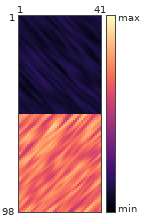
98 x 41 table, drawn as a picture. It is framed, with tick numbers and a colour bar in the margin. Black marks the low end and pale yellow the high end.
It is made of 2 by 1 panels. Panel 1,1: very low, slanting down to the right, faint in contrast. Panel 2,1: high, slanting up to the right.
